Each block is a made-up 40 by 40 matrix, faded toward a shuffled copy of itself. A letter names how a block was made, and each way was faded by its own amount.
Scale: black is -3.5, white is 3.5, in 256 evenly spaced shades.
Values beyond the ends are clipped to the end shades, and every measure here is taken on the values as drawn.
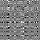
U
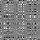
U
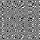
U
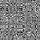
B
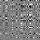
U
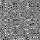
B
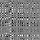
U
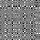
U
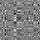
U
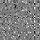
B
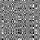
U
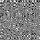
B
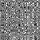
B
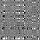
U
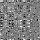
B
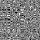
B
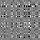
U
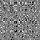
B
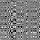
U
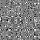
B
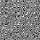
B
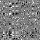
B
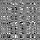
U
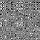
B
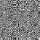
B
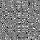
B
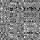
B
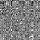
B
